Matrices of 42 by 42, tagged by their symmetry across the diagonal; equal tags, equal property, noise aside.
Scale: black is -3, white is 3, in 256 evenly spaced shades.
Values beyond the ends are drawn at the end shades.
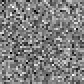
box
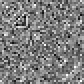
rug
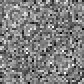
rug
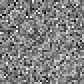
rug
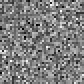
rug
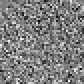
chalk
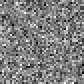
chalk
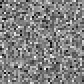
box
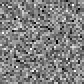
box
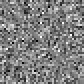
chalk
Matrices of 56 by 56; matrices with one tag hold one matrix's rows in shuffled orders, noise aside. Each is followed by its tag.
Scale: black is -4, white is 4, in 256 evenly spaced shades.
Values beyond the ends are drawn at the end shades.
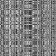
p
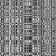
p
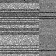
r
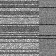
r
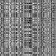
p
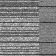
r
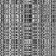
p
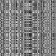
p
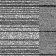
r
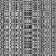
p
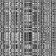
p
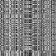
p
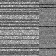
r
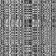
p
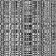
p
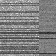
r
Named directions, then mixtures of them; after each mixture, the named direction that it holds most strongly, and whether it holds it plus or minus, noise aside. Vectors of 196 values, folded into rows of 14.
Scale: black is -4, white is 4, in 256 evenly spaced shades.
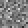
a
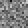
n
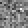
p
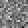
a, plus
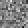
n, minus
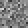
a, plus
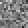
p, minus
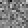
n, plus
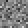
a, minus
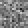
p, minus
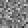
a, plus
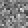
p, plus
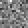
n, minus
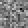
p, minus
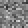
a, plus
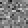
p, plus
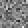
a, minus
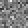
n, minus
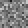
n, plus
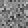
n, plus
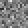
n, minus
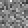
n, minus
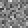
n, minus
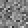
a, minus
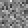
n, minus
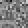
n, plus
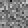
n, plus
